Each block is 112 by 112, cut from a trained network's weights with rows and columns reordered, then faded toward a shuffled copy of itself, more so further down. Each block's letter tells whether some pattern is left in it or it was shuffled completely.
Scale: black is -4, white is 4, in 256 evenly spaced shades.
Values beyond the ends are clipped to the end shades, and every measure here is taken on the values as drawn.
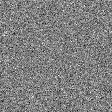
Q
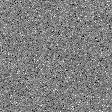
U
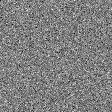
U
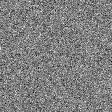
U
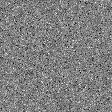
U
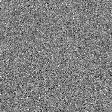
Q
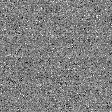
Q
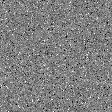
U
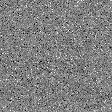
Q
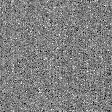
Q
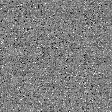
Q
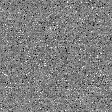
Q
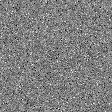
U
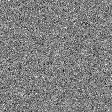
Q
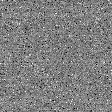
Q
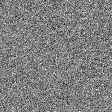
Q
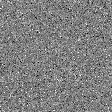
U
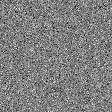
U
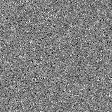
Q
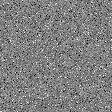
U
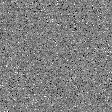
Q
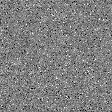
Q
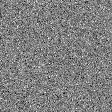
U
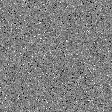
U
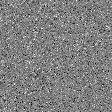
U
